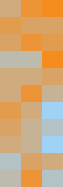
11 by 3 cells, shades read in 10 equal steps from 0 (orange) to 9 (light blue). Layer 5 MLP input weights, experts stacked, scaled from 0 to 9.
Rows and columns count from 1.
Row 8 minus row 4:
-3 -1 7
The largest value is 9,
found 2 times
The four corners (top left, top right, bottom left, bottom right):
4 0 6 7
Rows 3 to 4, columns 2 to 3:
1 2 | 6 0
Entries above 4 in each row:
0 0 0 2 0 1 1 2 2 1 2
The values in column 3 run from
0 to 9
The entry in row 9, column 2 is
5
